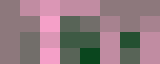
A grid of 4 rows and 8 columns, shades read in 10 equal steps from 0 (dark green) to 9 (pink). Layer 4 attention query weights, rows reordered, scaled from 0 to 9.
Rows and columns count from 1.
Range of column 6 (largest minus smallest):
2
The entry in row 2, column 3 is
9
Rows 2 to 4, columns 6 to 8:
6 5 6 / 7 1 7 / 7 3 7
